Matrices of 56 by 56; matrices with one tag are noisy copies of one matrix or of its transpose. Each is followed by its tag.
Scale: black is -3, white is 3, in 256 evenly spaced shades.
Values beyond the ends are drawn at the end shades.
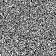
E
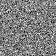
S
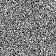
E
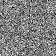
E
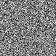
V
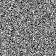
S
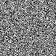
V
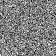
E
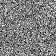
E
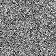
E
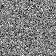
V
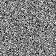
V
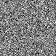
V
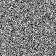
S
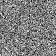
E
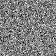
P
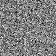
P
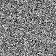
P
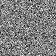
V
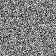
P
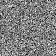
E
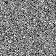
V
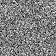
E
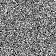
E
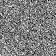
E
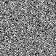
V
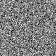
S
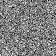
E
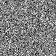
V
